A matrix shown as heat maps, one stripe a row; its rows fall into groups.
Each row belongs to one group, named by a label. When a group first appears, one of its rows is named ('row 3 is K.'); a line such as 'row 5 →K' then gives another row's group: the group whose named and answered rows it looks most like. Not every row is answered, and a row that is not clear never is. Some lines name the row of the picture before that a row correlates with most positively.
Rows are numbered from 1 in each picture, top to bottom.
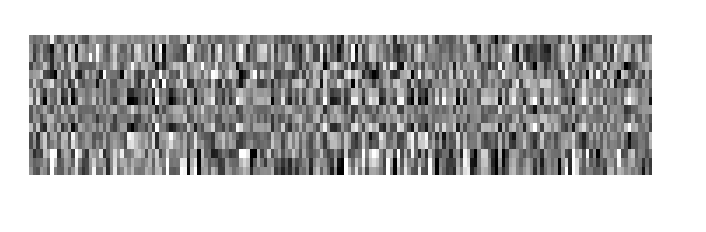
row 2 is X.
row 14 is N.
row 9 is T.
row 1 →N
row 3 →X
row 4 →T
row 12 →T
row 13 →T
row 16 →N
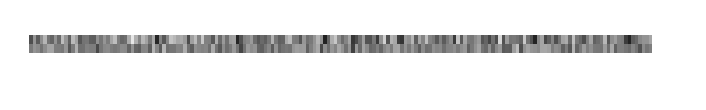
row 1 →T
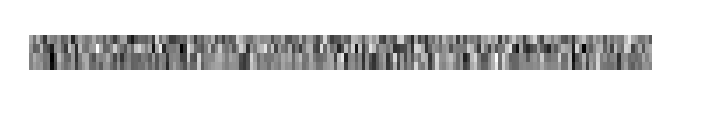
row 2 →X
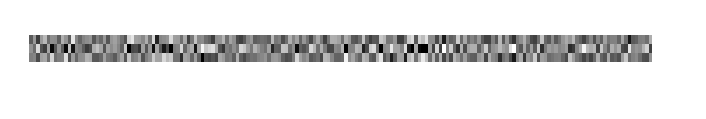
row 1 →T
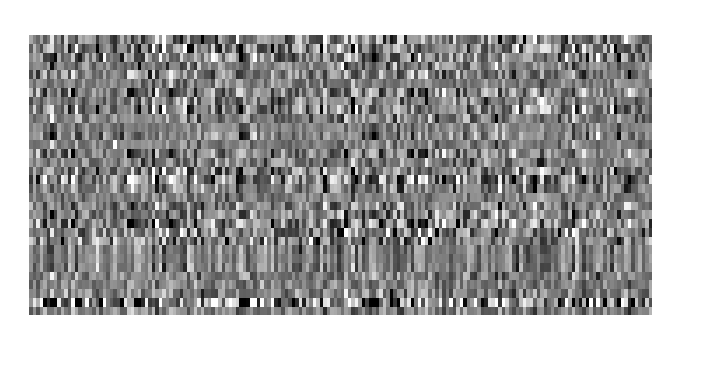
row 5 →T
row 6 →X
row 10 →N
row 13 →N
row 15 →X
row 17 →T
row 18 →T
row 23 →N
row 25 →X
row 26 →X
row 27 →X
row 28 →N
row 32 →T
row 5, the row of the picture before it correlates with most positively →1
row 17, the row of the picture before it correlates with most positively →1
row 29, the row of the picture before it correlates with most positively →1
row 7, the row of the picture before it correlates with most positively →2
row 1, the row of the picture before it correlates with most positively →3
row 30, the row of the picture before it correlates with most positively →3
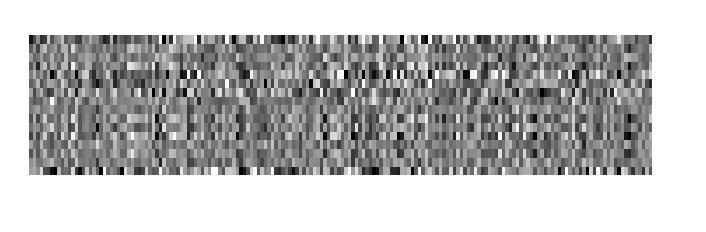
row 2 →T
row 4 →T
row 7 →X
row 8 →N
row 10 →T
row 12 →T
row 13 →X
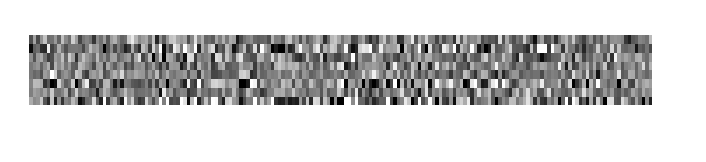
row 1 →T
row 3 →X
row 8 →N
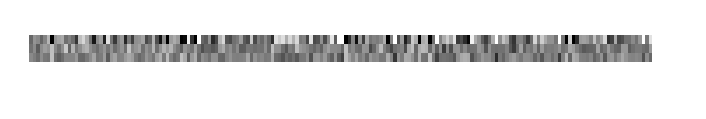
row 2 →T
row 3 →N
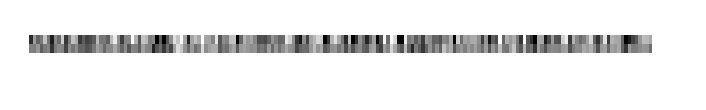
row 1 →T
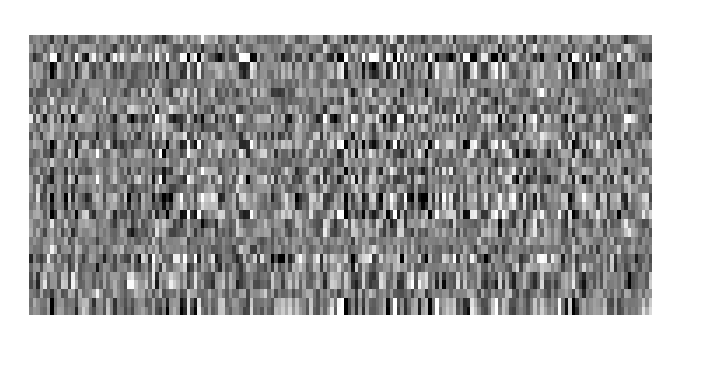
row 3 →N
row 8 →N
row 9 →T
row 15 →N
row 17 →X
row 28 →T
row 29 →T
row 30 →X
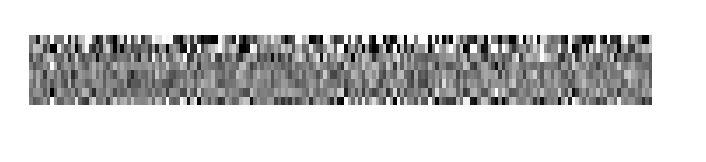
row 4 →N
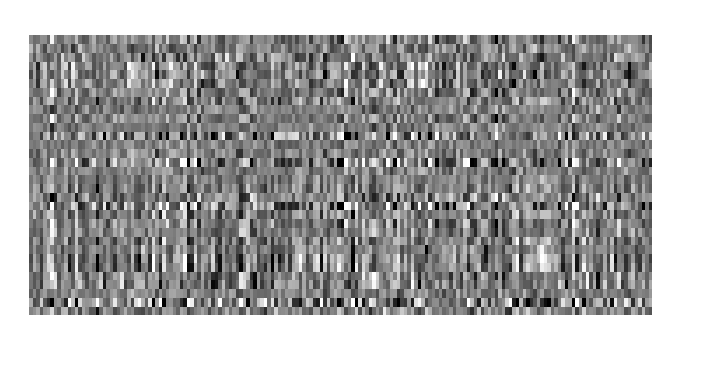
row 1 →N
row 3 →X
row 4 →T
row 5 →T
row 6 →T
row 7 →N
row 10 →N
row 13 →N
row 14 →T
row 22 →N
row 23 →N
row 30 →T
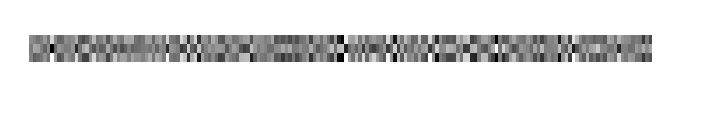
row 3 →N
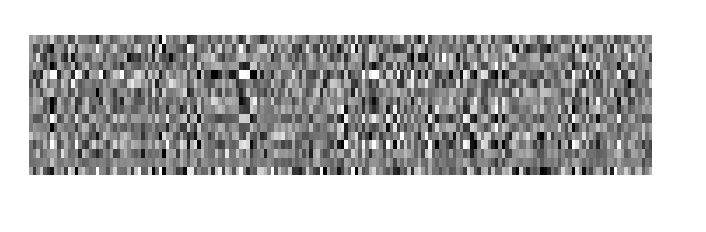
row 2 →X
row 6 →T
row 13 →N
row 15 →N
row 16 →X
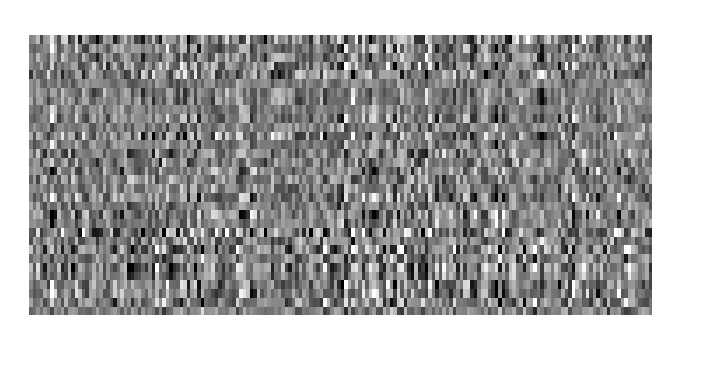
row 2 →N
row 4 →N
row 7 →X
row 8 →X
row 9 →N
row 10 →N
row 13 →N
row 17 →T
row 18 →N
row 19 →N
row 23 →X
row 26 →T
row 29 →N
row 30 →N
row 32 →T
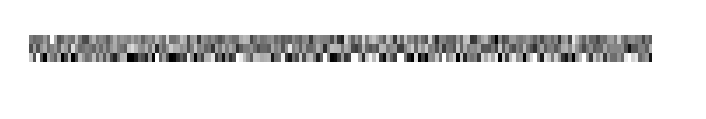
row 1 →N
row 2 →T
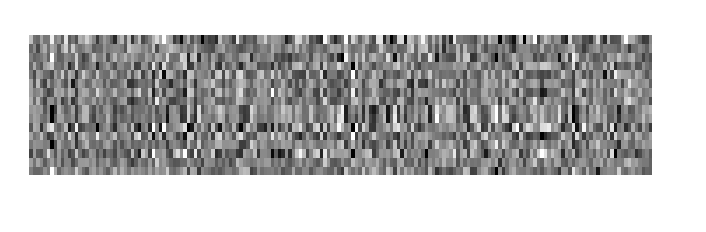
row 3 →N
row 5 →X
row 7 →X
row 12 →X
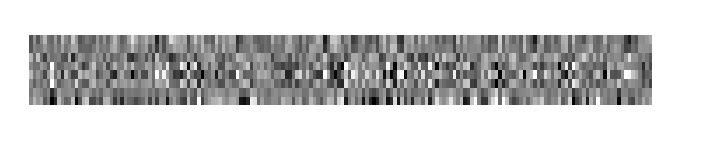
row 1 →T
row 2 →T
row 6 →N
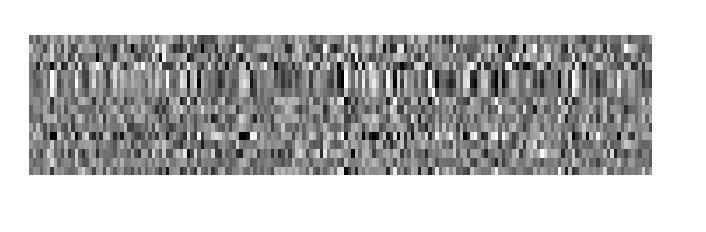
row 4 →X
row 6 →N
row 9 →T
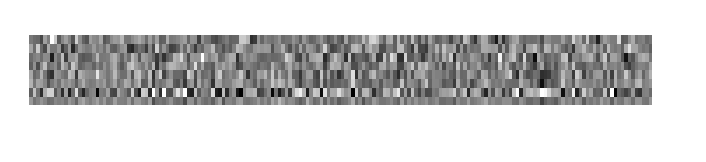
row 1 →N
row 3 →T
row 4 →T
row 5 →X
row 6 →X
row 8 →X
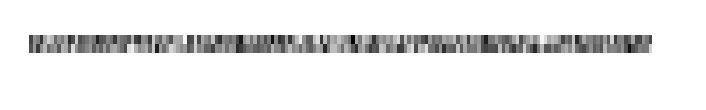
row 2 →T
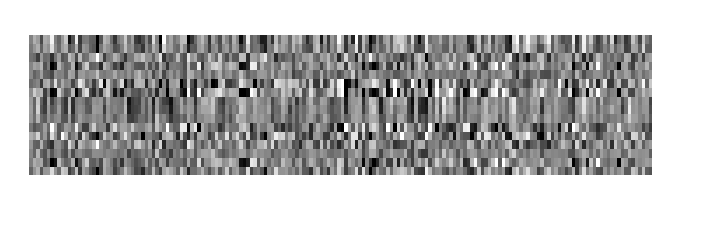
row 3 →X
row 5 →X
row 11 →N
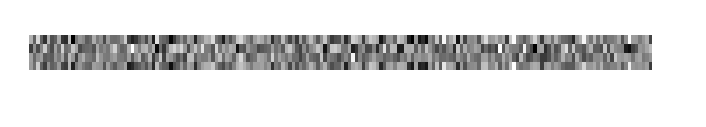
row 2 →T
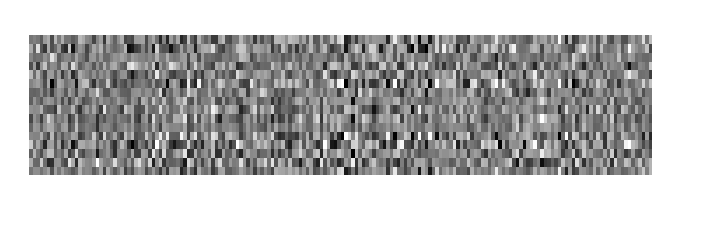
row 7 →X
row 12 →N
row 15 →X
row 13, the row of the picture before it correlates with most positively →1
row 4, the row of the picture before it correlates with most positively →2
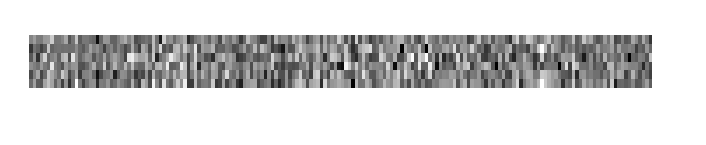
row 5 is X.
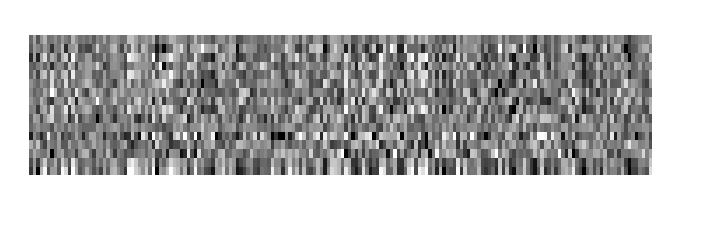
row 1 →T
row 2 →T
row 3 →T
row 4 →X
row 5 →T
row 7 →N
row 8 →X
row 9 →T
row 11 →T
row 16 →T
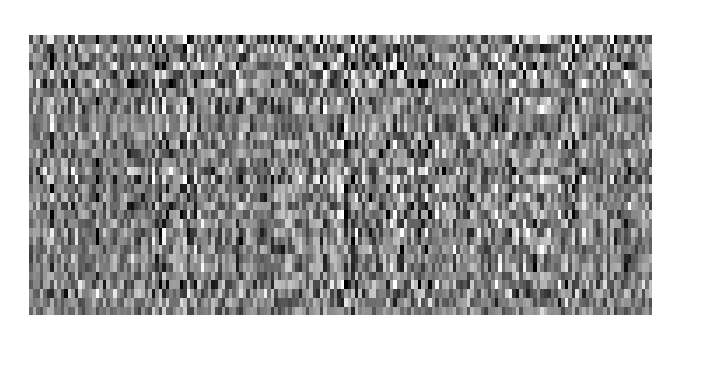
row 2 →X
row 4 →T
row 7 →X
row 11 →N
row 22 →T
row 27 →T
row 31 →N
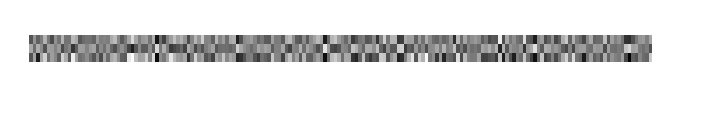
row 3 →T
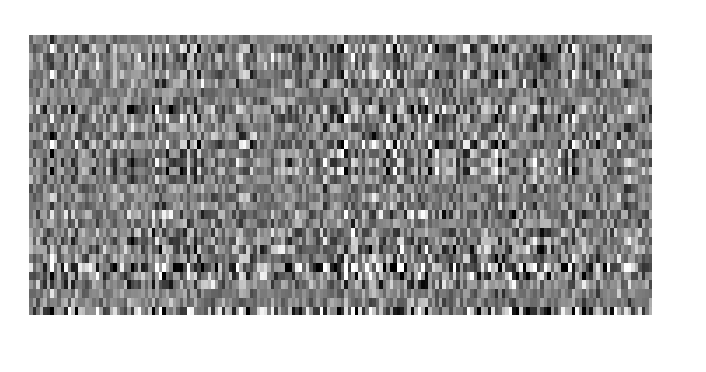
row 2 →N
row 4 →X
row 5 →N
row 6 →T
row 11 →T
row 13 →N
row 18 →T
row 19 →N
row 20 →T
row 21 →T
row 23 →X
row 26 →N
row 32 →X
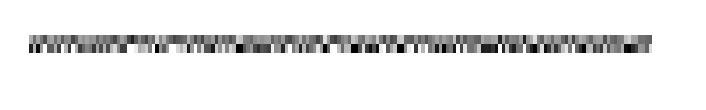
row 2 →T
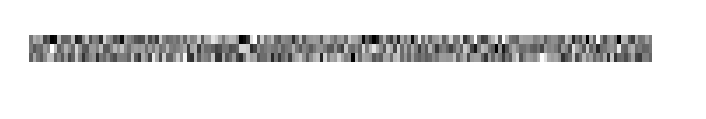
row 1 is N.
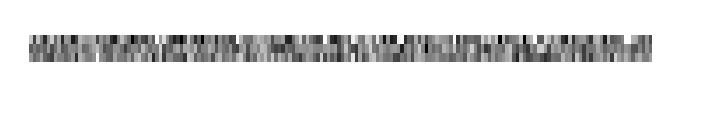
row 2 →X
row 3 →X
